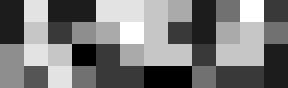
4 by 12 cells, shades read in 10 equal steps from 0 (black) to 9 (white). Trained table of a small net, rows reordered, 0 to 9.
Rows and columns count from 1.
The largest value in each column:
5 8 8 5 8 9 7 7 4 7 9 4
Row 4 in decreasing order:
8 5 4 4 3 2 2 2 2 1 0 0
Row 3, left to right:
5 8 7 0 2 6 7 7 2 7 7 1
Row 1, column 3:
1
